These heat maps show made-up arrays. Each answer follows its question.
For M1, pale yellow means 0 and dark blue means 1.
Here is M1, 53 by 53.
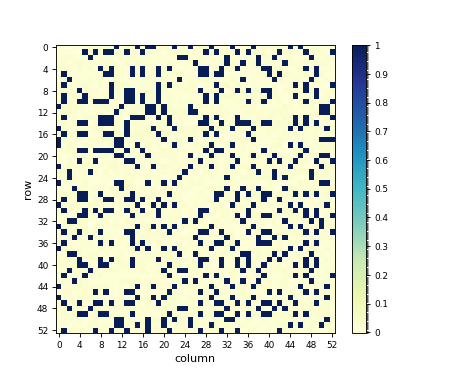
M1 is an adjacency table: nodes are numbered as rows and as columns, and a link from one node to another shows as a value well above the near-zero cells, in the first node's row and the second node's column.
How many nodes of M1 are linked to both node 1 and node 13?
8
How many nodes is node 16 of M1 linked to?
10
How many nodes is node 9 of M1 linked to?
12
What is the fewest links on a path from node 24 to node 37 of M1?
3
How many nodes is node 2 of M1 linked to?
7
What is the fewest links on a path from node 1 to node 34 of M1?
1
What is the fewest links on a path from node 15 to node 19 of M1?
2
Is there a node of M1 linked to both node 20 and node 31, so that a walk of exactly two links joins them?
no
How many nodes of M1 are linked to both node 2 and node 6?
3
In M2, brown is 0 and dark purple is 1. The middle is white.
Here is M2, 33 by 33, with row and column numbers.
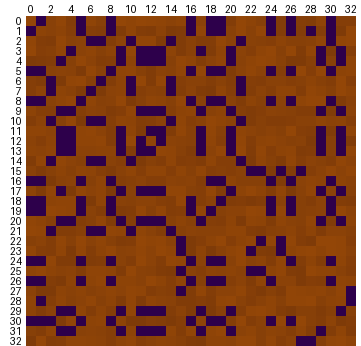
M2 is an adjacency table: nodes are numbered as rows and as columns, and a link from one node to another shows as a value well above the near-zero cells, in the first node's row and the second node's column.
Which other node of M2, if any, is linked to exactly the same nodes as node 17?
node 4
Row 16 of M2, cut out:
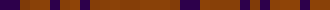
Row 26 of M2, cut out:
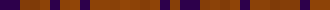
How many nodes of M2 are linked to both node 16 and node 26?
8
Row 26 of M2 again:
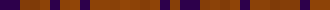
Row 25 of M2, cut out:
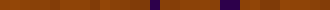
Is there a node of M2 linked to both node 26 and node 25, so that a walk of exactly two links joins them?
no
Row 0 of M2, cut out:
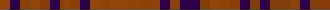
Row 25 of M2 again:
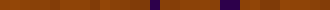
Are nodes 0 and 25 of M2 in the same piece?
yes
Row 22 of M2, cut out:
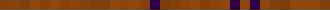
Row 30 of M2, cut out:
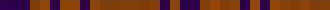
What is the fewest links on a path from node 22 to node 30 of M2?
6
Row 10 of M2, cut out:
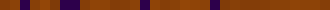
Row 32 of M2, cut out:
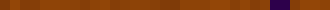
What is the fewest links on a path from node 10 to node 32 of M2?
5
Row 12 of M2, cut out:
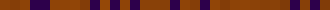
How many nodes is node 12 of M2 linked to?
9
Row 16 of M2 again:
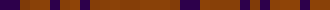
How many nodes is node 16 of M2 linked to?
9
